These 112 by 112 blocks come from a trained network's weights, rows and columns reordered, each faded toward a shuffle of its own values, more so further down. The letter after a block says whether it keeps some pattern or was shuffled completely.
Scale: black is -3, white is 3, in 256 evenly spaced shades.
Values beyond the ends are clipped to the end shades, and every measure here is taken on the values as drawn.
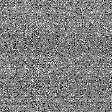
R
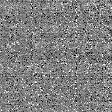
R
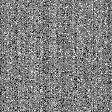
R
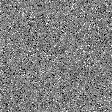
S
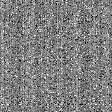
R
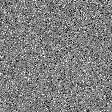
S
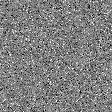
S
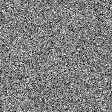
S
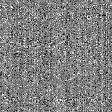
R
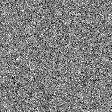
R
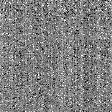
R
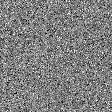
S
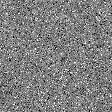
S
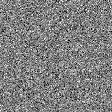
R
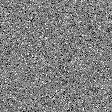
S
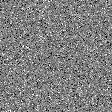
S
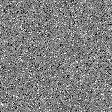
S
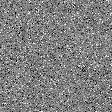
S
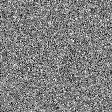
S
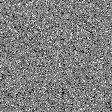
S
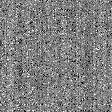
R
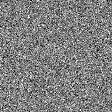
R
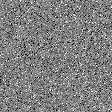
S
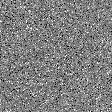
S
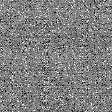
R
